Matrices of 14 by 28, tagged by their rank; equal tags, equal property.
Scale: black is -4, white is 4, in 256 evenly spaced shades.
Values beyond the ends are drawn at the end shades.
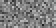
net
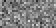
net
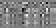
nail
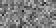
net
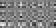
nail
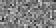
net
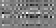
nail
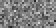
net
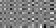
nail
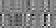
nail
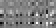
nail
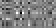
nail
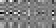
nail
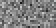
net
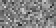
net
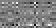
nail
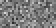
net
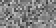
net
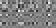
nail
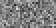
net
